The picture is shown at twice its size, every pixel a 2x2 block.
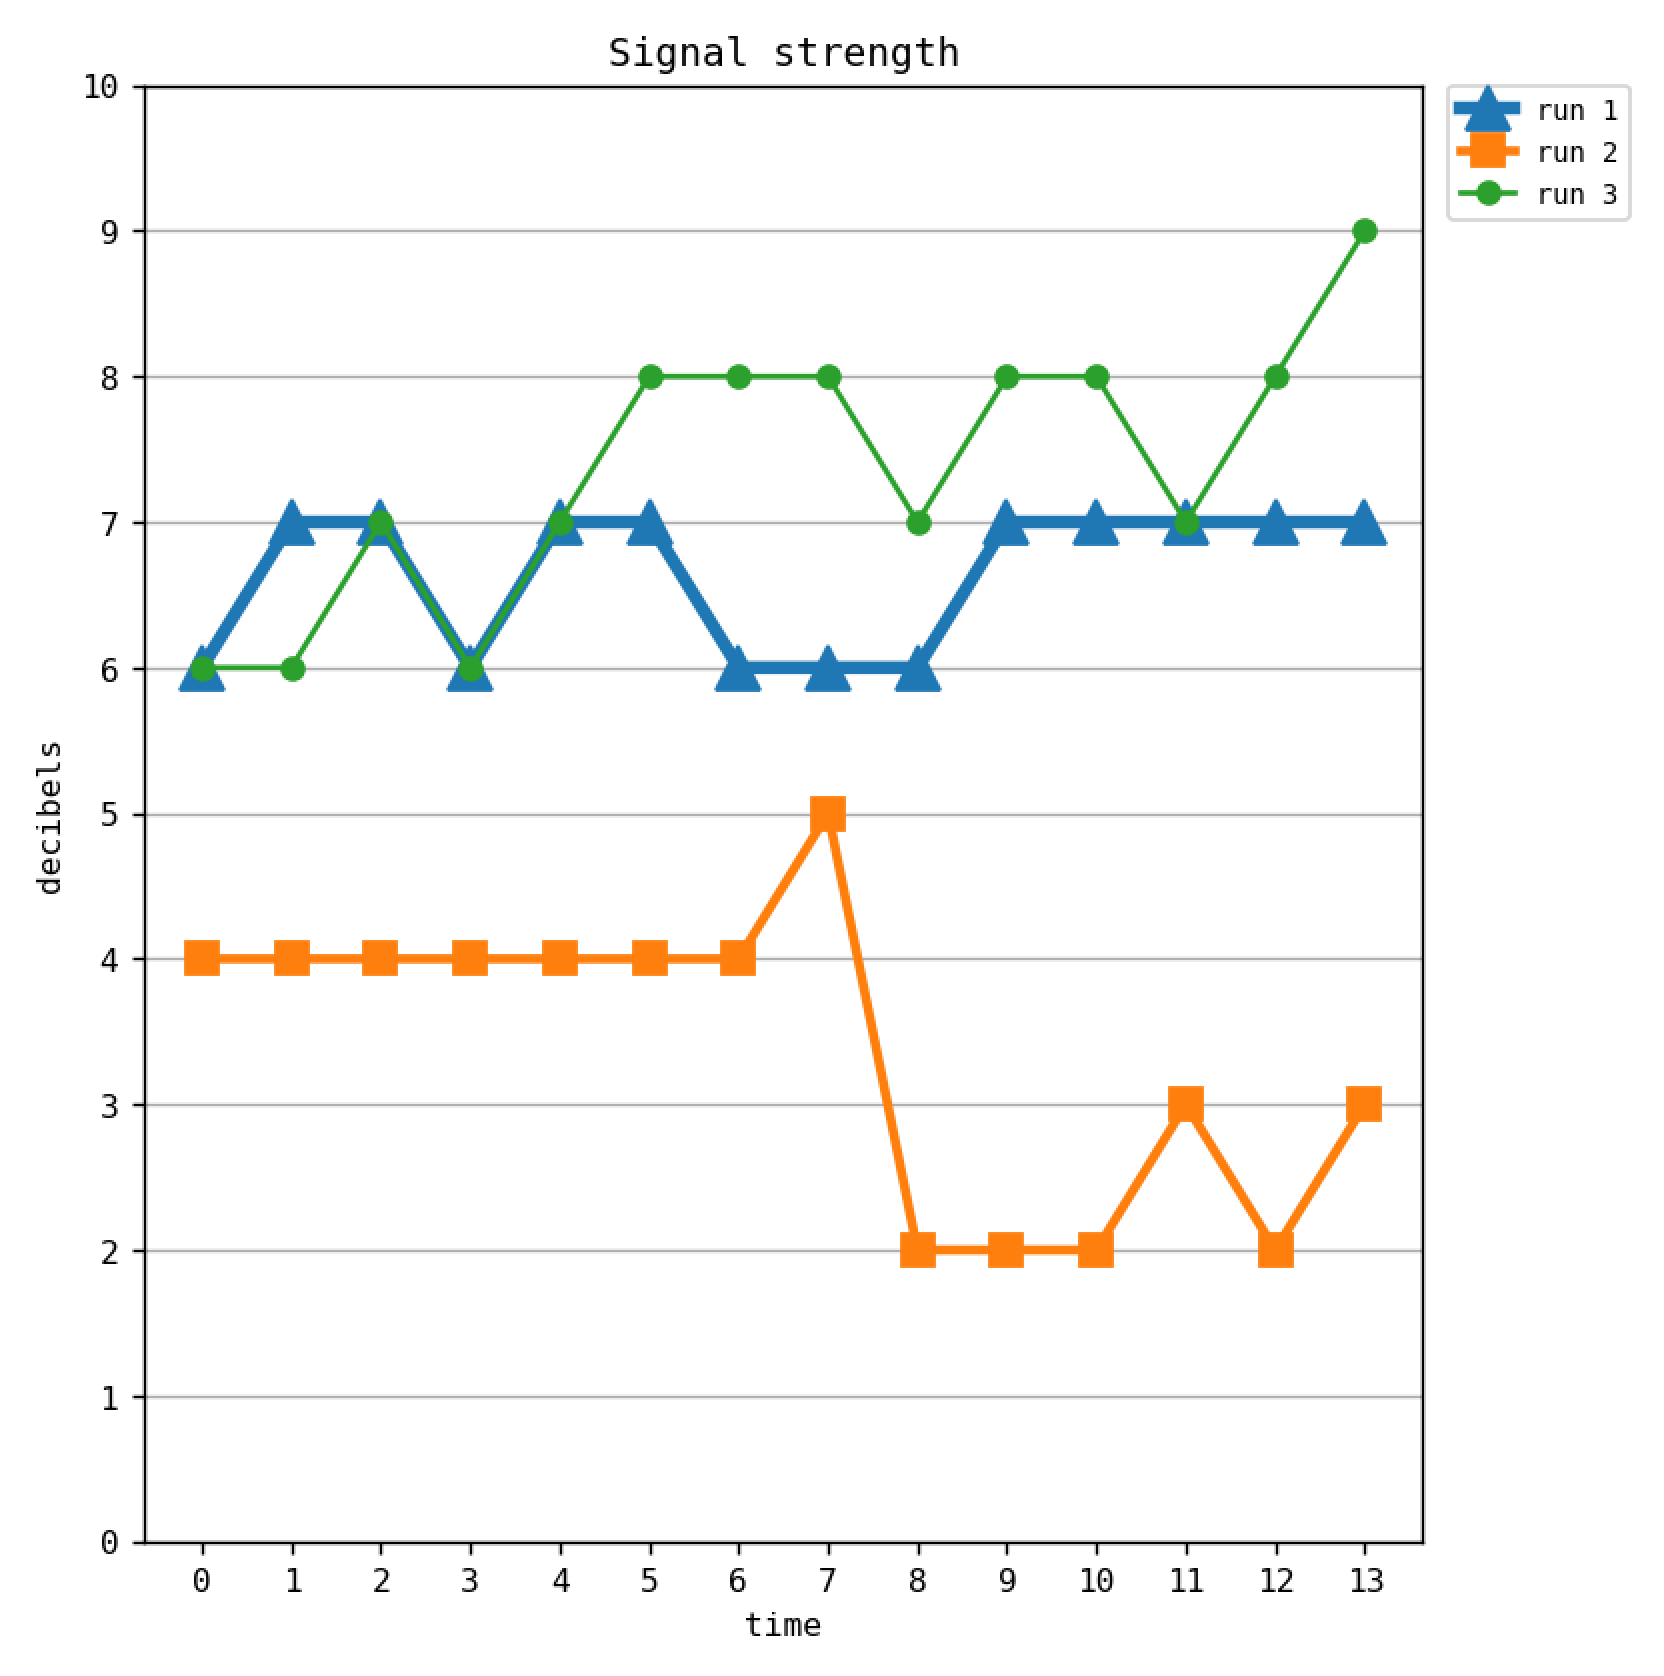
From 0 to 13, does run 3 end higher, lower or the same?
higher
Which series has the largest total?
run 3
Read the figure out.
Title: Signal strength
x-axis: time, ticks 0 1 2 3 4 5 6 7 8 9 10 11 12 13
y-axis: decibels, ticks 0 1 2 3 4 5 6 7 8 9 10
Legend: run 1, run 2, run 3
Values:
run 1: 6 7 7 6 7 7 6 6 6 7 7 7 7 7
run 2: 4 4 4 4 4 4 4 5 2 2 2 3 2 3
run 3: 6 6 7 6 7 8 8 8 7 8 8 7 8 9
